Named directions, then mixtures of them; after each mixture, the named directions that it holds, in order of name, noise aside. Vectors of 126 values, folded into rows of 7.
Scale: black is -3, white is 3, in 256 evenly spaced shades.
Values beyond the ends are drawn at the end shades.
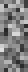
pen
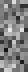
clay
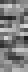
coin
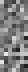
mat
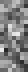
clay, pen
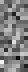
clay, mat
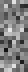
clay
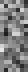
pen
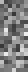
mat, pen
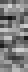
coin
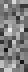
clay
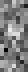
clay, pen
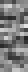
coin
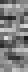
coin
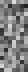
clay, coin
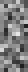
pen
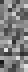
clay, mat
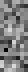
clay, mat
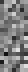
mat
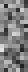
pen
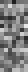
clay, coin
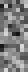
pen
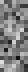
clay, mat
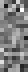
mat, pen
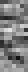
clay, coin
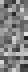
mat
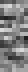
coin
